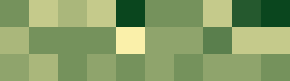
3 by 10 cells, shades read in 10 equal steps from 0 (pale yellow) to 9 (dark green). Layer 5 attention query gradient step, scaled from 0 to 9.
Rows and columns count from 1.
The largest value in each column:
5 5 5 5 9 5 5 6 8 9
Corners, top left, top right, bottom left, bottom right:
5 9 4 5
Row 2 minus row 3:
-1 2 0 1 -5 0 -1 2 -2 -3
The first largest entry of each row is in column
5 8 3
